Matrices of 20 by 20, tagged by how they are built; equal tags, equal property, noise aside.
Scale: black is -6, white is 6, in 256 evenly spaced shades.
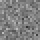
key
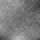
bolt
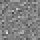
key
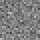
key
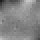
bolt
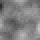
bolt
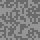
key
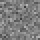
key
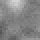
bolt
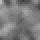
bolt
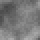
bolt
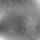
bolt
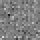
key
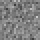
key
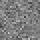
key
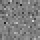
key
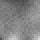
bolt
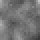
bolt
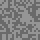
key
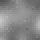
bolt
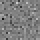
key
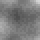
bolt
